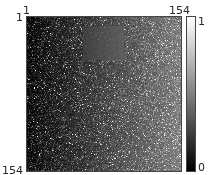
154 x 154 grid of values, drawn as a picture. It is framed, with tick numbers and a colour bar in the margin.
Overall the values sit about 30% of the way up the scale. There is an overall slope up to the right. In the top middle lies a patch that is calmer than the rest. No regular stripes run through it. The top middle is the calmest part.
